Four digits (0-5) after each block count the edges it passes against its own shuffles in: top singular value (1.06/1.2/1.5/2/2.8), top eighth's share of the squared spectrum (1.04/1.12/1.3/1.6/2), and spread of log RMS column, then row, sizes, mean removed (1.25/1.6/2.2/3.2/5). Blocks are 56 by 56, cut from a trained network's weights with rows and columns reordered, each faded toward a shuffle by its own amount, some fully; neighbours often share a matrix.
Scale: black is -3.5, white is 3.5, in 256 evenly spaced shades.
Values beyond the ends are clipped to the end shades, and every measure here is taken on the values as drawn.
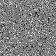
0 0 0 0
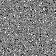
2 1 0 0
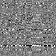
4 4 0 3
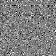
3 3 0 2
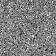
0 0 0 0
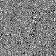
3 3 1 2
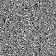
1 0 0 0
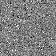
1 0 0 0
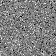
0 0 0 0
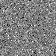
1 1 0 1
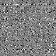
2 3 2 2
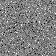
0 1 0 0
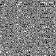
3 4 2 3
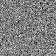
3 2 0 0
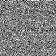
3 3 0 2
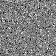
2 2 0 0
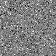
1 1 0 0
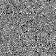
2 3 0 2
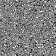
2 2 0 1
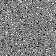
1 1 0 0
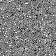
1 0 0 0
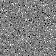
0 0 0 0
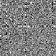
3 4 2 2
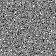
0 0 0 0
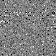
2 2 1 1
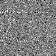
2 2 0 1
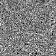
2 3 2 1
